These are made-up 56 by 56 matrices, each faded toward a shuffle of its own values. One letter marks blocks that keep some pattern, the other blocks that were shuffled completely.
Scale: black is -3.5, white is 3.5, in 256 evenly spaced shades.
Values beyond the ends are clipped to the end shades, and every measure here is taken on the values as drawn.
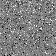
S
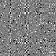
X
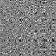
X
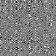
X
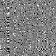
X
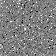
S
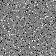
S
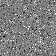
S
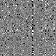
X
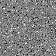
S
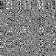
X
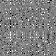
X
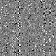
X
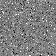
S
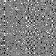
X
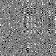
X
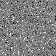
S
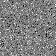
S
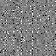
X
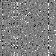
X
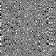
X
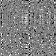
X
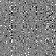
X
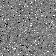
S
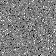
S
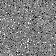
S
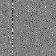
X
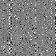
X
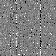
X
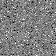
S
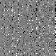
X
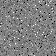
S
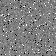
S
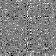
X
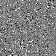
S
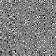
X
